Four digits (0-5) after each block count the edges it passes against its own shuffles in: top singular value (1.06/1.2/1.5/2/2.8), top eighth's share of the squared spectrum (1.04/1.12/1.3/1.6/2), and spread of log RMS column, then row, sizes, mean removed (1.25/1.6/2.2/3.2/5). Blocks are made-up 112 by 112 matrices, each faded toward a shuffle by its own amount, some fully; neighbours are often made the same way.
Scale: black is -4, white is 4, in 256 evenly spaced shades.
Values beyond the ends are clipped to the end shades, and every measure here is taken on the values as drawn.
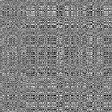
5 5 4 4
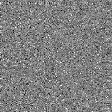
4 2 1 1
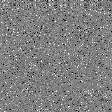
3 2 0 1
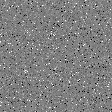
1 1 0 0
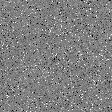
0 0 0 0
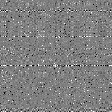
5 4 2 3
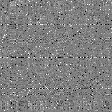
4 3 1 2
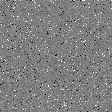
2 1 0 0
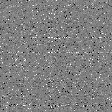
4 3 1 2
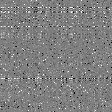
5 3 1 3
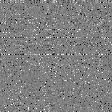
4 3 1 2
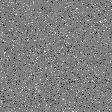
0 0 0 0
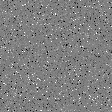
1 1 0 0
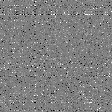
4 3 1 2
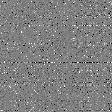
4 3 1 2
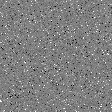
0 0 0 0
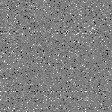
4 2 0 1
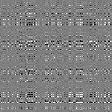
5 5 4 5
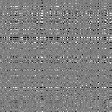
5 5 3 4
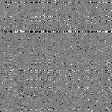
5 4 2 3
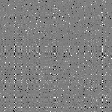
5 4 2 2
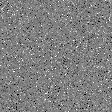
0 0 0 0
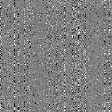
4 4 4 1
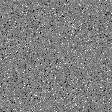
1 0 0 0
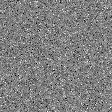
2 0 0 0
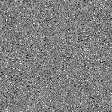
3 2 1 0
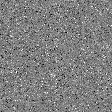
0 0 0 0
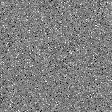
1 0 0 0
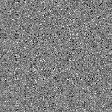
4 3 2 2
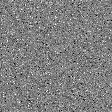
0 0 0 0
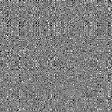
5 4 3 3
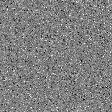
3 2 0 0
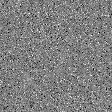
1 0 0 0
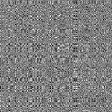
5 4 3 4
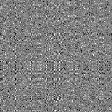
5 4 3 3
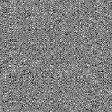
5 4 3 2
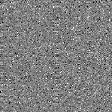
4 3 2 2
